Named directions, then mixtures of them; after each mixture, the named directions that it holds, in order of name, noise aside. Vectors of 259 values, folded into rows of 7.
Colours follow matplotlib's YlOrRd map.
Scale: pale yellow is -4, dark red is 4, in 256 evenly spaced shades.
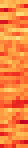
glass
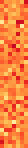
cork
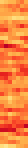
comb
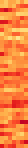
glass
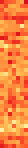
comb, cork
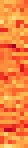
comb, cork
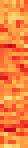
comb, cork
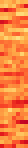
glass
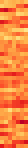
glass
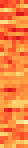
glass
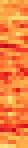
comb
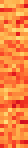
cork, glass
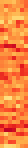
comb, cork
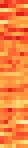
glass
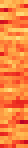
glass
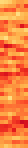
comb, glass
